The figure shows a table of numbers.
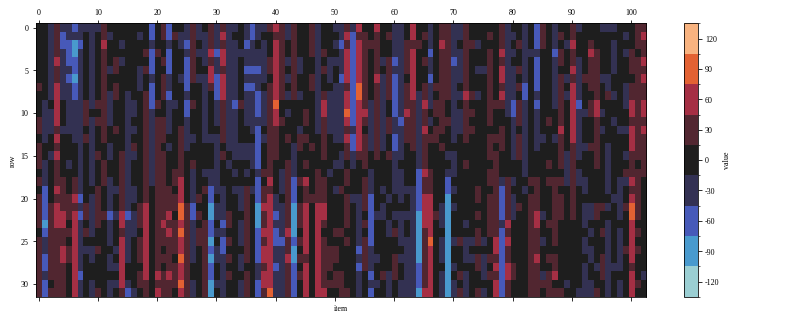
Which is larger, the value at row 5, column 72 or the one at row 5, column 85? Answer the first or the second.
the first
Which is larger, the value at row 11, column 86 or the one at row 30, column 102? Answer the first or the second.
the first
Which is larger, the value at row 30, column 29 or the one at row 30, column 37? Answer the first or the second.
the second
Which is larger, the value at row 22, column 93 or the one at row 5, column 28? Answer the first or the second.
the second
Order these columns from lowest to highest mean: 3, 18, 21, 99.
99, 21, 18, 3
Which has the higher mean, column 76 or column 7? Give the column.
76
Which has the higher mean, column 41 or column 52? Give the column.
52
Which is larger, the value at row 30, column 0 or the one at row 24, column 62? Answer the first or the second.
the first
